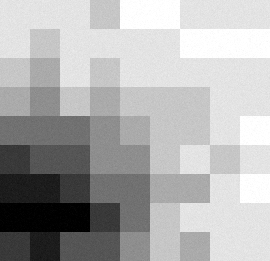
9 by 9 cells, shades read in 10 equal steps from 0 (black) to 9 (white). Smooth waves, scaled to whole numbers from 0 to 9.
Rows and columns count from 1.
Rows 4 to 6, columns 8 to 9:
8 8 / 8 9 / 7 8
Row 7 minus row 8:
1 1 2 2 0 -1 -2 0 1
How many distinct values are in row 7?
6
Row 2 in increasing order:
7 8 8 8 8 8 9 9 9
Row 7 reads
1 1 2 4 4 6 6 8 9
